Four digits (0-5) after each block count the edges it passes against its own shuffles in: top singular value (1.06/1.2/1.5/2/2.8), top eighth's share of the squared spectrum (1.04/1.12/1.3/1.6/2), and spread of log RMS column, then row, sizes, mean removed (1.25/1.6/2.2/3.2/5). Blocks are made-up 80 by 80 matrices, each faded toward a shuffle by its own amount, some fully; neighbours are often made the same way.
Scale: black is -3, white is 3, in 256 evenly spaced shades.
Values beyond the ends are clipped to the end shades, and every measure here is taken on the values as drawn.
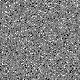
3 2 1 1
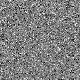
3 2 0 0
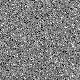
2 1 0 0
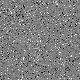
0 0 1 0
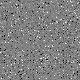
3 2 1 1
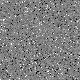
0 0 0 0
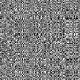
4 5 3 3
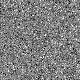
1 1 0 0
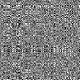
4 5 3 3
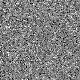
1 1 0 0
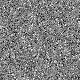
1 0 0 0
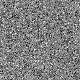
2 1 0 0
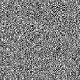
4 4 2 2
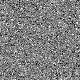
2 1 0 0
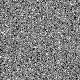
2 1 0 0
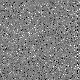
3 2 0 0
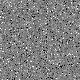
2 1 0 0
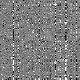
4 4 3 2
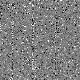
3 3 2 1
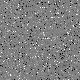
0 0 0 0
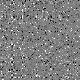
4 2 1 1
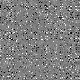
4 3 2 2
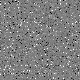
2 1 0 1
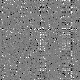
4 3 2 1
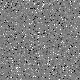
2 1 0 0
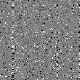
4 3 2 1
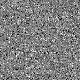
3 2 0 1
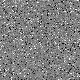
0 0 0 0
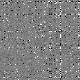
4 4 2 2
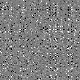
4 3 2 2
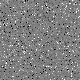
0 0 0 0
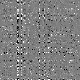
4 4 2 2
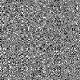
4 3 2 2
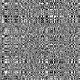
5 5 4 4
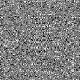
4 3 1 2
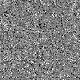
3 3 1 1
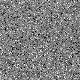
0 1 0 0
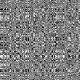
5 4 3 3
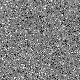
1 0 0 0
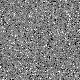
1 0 0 0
